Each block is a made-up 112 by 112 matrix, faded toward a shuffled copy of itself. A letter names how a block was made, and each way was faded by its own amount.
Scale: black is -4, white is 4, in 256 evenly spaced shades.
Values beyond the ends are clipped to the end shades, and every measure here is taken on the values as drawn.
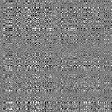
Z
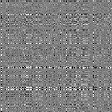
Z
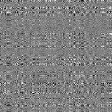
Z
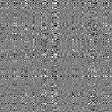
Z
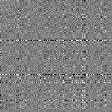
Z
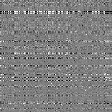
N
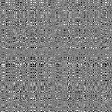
Z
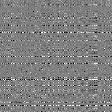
N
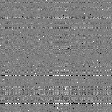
N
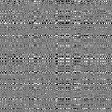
N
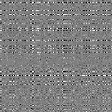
N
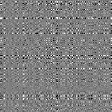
Z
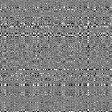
N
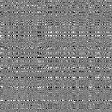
N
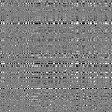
N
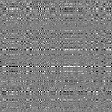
N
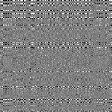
N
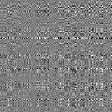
Z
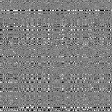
N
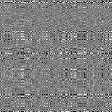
N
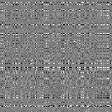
N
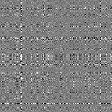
Z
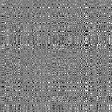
Z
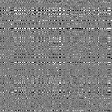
N
